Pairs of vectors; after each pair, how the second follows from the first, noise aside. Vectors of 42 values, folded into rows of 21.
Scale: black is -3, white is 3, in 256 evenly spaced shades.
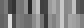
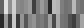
shuffled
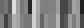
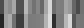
reversed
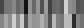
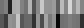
reversed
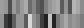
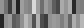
shuffled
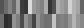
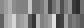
reversed
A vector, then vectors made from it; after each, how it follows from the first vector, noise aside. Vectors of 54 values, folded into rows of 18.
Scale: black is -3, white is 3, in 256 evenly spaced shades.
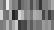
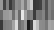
wrapped around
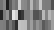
negated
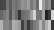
wrapped around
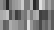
wrapped around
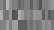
shrunk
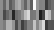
wrapped around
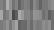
shrunk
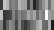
wrapped around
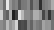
copied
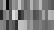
negated
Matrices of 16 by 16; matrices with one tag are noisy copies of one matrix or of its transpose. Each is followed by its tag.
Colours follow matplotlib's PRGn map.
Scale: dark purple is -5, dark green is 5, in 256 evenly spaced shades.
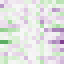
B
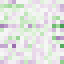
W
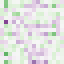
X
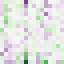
W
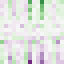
B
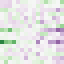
B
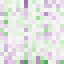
W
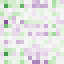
X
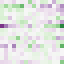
W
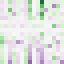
B
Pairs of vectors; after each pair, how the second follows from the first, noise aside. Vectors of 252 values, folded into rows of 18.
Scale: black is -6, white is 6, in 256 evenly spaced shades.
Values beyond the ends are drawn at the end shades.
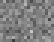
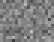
copied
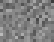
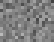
copied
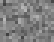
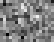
scaled up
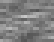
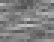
reversed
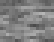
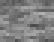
copied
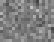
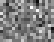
scaled up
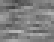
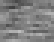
copied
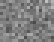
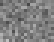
reversed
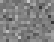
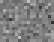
copied
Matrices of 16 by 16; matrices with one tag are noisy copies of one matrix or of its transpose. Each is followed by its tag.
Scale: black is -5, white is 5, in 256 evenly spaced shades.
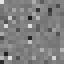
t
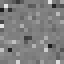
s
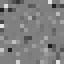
s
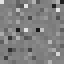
t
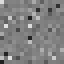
t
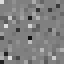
t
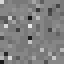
t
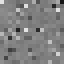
t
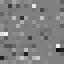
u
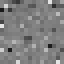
s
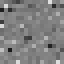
s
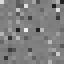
t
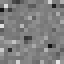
s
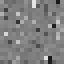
u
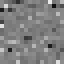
s
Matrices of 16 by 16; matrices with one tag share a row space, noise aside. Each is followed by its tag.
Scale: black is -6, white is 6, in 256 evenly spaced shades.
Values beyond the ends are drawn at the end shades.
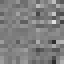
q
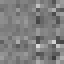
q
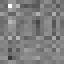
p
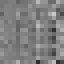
q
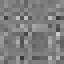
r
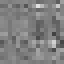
q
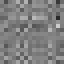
r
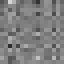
p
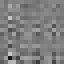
p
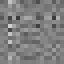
p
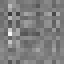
p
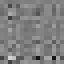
p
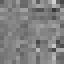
q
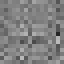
r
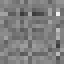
r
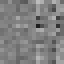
q
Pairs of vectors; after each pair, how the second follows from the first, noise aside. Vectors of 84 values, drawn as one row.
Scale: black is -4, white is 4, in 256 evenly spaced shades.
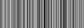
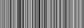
reversed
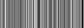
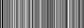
shuffled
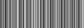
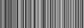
sign-scrambled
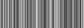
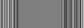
partly zeroed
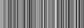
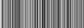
shuffled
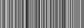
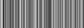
shuffled
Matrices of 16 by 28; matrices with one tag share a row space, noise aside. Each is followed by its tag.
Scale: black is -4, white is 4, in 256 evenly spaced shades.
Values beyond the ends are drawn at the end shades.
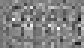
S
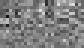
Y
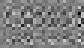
S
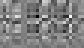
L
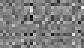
S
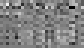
Y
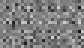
S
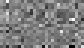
Y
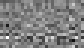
Y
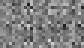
S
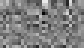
L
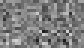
L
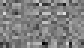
L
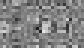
L
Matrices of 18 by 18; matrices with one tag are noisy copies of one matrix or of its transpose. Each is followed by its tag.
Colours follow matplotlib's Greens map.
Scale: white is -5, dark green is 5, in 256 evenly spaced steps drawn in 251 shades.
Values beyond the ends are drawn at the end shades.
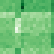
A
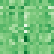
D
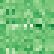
D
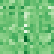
D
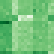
A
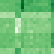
A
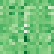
D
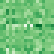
D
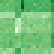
A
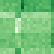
A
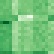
A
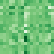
D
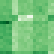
A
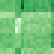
A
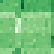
A
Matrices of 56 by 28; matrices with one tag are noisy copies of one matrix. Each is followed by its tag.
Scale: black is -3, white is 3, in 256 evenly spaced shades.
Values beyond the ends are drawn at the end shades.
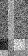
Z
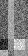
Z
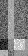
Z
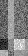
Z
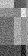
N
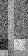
Z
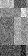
N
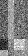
Z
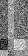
Z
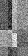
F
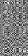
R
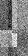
F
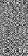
R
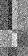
F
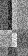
F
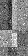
F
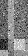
Z
